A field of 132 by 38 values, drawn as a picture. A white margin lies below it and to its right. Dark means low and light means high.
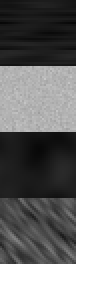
It is made of 4 by 1 panels. Panel 1,1: very low, streaked across, faint in contrast. Panel 2,1: high, fine-grained, faint in contrast. Panel 3,1: very low, smooth, faint in contrast. Panel 4,1: low, slanting down to the right.
